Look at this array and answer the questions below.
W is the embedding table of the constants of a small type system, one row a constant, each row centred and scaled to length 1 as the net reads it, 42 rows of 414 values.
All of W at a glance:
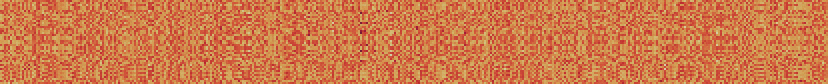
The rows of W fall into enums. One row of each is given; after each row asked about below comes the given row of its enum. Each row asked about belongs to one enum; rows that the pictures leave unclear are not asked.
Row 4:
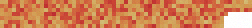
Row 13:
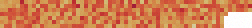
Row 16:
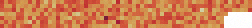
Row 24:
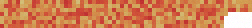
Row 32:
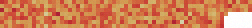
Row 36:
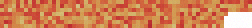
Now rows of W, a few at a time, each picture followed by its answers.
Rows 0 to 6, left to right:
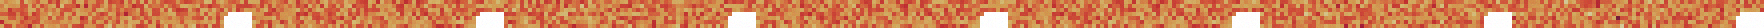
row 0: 13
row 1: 4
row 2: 36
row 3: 4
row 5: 32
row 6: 16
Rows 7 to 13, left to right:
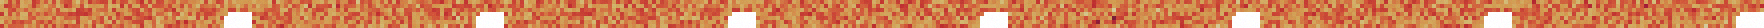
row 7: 24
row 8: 13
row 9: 24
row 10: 4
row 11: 16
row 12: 4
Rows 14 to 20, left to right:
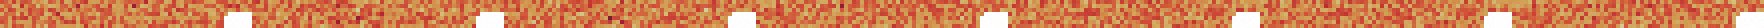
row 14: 32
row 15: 16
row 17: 13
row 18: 24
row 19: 24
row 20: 13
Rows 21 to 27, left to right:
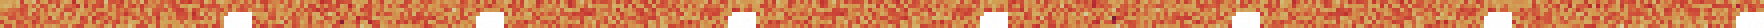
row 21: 13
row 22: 16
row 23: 24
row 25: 16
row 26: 24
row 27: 13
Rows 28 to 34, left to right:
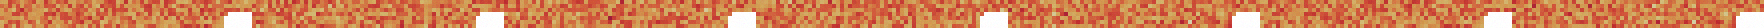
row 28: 4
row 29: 36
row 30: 16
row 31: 13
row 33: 4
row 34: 32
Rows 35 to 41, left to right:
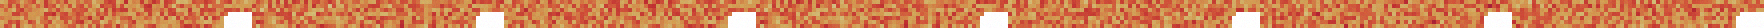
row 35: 4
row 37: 4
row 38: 36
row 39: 24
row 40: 32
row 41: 13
